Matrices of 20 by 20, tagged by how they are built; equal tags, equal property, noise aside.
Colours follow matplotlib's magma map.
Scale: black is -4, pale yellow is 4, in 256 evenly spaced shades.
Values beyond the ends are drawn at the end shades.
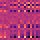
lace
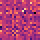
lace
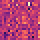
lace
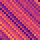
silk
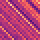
silk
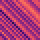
silk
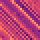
silk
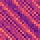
silk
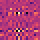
lace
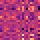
lace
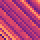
silk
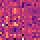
lace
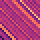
silk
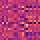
lace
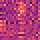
lace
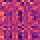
lace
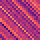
silk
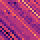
silk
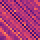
silk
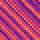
silk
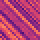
silk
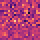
lace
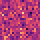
lace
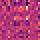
lace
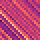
silk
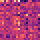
lace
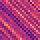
silk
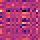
lace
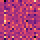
lace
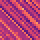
silk
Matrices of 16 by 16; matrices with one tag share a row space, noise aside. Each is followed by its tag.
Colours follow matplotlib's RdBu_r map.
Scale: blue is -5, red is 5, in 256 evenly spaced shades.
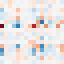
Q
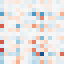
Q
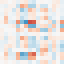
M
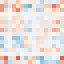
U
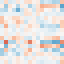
U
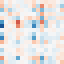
Q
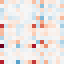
Q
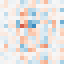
M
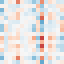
Q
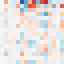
M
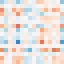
U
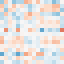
U
